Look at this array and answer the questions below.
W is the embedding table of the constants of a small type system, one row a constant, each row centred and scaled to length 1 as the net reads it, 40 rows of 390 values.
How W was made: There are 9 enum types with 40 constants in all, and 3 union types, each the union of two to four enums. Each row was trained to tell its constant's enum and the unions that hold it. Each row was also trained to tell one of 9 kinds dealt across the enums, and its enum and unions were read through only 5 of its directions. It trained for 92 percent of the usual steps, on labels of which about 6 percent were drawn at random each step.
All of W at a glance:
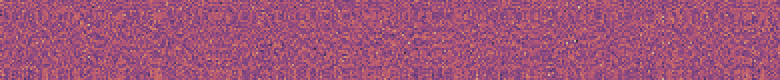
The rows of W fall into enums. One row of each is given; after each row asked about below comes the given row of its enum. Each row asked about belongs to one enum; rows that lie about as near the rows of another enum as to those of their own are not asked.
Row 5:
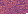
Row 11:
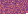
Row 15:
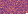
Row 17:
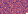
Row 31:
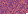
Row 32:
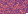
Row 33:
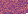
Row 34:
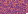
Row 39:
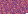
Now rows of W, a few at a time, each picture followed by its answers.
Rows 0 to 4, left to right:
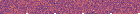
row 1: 33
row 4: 15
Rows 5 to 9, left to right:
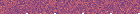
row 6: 39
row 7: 31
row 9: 31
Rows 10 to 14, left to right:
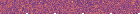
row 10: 5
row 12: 17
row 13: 11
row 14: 34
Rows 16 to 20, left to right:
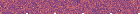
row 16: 33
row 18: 32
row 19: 5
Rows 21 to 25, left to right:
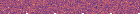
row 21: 34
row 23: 5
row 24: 15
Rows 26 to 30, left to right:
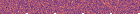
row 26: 17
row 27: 17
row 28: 5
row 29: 39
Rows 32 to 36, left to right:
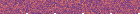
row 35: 39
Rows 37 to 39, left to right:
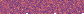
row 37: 39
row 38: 31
